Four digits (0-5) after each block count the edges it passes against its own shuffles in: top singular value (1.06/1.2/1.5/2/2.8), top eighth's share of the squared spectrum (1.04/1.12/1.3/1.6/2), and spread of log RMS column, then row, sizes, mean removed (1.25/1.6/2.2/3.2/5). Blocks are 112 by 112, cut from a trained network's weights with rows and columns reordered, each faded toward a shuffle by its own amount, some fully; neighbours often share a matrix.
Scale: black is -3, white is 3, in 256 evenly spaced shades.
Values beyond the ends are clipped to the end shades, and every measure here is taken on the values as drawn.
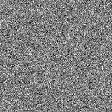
3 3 0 2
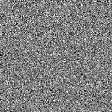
3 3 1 2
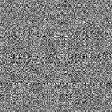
4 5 2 3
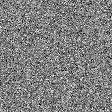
1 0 0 0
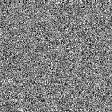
3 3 0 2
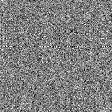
3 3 0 2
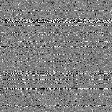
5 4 0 4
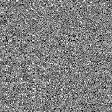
3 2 1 1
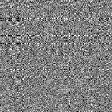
4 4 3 3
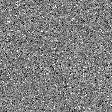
2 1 0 1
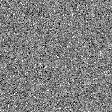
3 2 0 1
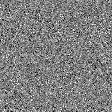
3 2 0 1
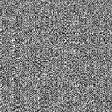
4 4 2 2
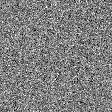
1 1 0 0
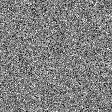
0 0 0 0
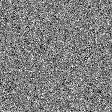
0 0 0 0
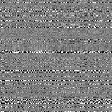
5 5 0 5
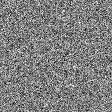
0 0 0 0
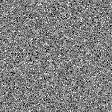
3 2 0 1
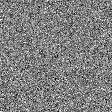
0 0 0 0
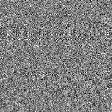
4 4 1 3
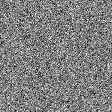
2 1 0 0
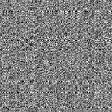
4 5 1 3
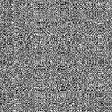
4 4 1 3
